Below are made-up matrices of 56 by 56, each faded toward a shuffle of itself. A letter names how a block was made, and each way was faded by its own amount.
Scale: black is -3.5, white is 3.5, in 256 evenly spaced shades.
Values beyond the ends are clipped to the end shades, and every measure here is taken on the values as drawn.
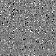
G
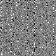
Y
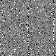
Y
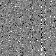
Y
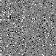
G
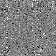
G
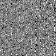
Y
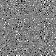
G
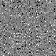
G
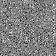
G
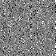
Y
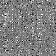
G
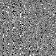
Y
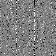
Y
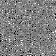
G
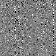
Y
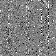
Y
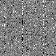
Y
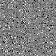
G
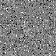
G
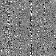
Y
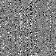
Y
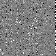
Y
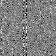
Y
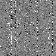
Y
